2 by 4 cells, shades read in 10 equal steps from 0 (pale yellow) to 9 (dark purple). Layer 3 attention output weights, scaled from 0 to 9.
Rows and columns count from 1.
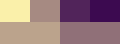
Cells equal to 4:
1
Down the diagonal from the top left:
0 3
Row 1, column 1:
0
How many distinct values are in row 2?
2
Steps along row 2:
same up same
